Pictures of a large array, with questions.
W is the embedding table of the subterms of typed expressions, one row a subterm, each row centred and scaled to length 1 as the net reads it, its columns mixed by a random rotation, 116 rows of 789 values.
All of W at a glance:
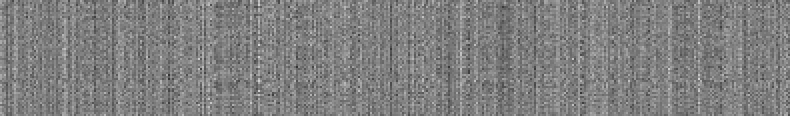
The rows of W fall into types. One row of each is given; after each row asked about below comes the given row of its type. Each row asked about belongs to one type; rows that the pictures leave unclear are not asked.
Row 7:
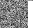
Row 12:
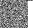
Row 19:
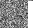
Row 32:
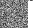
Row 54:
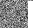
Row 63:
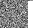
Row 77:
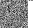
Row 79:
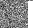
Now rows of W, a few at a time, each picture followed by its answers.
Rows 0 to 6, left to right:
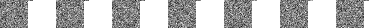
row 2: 19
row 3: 63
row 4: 79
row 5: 63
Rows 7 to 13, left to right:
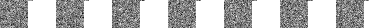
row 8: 7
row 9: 32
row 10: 77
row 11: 19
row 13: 32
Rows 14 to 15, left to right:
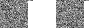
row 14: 79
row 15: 7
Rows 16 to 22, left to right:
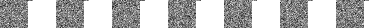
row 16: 12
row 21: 7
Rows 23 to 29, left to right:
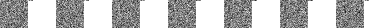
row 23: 77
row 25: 77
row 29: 77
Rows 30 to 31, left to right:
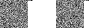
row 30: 12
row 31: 19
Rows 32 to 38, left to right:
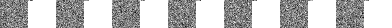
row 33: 63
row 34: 77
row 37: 63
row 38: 7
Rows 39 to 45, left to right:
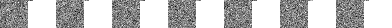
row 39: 19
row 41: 19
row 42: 12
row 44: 63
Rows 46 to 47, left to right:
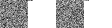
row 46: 12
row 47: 54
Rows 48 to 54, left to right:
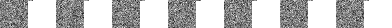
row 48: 19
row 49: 54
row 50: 7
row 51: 19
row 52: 19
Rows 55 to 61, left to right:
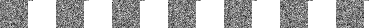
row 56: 63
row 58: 32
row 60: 79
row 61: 7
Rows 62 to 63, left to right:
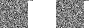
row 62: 79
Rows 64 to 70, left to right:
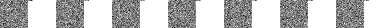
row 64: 32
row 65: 19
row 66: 77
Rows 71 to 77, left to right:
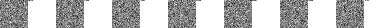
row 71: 19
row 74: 54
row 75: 12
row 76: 19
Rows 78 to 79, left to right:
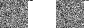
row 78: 32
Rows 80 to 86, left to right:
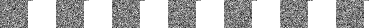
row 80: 63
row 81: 63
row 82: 63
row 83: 7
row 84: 54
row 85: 12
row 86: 7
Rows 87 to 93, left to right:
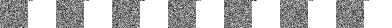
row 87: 77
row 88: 79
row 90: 63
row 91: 32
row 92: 54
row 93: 54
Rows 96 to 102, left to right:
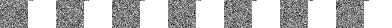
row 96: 54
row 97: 19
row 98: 63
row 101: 32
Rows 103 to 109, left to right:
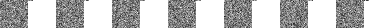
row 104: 32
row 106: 79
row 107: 77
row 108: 54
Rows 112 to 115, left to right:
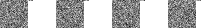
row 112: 77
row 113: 79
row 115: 54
